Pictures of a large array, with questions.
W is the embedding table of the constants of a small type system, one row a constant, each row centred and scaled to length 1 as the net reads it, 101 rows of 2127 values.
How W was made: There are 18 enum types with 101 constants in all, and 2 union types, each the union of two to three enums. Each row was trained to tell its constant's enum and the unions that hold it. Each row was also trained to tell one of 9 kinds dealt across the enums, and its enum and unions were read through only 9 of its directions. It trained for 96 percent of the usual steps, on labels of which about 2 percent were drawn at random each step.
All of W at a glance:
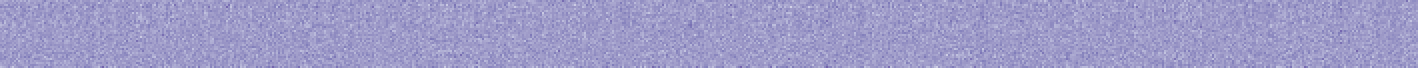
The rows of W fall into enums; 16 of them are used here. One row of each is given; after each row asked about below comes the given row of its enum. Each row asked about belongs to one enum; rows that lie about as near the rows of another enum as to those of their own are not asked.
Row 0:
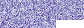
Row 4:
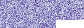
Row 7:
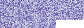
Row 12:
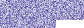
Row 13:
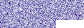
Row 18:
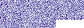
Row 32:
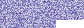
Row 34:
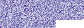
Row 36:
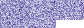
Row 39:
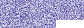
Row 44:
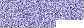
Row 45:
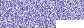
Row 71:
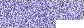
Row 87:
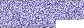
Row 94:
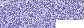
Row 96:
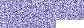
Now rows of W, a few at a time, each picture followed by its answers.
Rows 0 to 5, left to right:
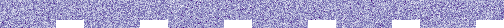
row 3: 7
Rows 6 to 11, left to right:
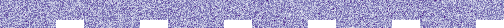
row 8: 7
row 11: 7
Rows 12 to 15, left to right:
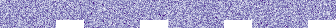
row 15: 34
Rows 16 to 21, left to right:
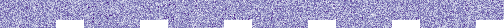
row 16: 7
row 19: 45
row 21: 7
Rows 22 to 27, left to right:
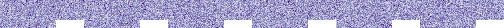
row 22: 34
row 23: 34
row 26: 44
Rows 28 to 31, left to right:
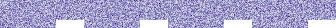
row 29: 44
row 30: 94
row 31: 45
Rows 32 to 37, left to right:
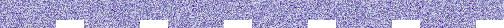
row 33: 71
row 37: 45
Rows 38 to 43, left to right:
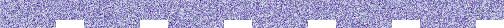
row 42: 94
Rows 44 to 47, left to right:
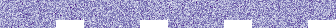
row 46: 0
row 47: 34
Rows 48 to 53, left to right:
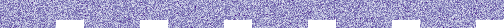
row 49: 71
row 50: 18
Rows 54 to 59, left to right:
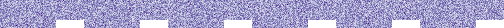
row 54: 94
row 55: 71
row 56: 44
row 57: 18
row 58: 12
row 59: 4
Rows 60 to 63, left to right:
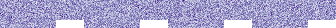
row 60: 12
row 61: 94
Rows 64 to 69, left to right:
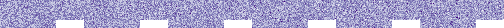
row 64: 44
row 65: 36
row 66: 45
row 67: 87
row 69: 32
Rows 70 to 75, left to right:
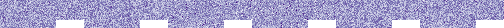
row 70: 4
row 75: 12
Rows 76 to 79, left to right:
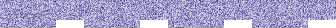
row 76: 44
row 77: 87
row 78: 4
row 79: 87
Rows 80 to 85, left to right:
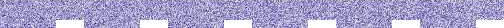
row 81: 71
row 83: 36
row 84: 12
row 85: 7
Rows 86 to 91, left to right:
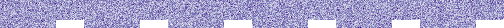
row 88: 44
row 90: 4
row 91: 36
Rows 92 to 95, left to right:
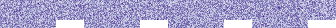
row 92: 94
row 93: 94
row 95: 71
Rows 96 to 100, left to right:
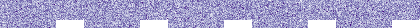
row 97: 36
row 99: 71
